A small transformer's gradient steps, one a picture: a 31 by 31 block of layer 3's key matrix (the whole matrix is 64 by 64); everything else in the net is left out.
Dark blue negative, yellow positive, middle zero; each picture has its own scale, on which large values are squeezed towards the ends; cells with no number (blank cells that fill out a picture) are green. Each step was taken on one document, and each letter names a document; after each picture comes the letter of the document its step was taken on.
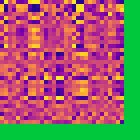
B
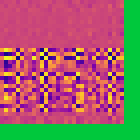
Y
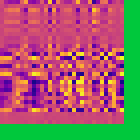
Y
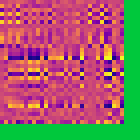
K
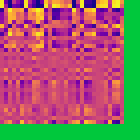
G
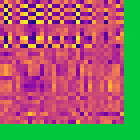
K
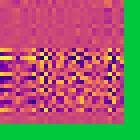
Y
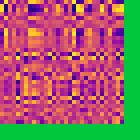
B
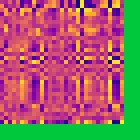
G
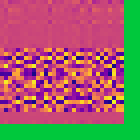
Y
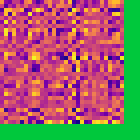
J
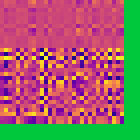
Y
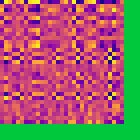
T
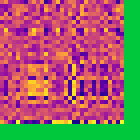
B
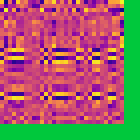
T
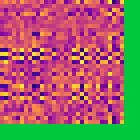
T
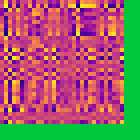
G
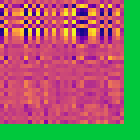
J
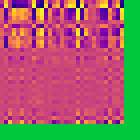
G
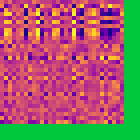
J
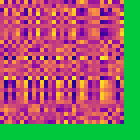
J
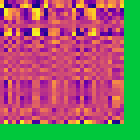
G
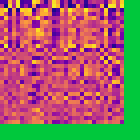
G
